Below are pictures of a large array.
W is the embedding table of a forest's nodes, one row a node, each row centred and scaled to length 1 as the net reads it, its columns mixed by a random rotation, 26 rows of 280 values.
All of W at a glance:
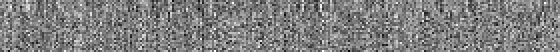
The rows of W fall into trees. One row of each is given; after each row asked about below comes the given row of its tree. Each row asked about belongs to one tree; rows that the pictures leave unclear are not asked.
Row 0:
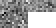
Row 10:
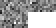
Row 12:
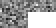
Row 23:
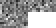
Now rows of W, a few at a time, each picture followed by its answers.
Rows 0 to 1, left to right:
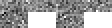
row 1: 23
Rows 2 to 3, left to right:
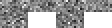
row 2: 0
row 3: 0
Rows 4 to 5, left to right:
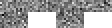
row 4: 0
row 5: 0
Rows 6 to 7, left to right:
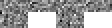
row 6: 10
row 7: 10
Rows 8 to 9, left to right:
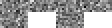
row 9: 12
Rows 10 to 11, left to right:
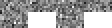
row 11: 12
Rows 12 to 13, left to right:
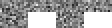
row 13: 23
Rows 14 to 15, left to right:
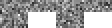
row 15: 0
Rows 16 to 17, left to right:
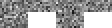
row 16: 12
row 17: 10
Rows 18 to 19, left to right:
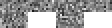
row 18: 10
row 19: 12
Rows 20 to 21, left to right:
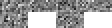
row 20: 10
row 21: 23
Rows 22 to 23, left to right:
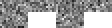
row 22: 10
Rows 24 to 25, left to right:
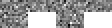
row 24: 12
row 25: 10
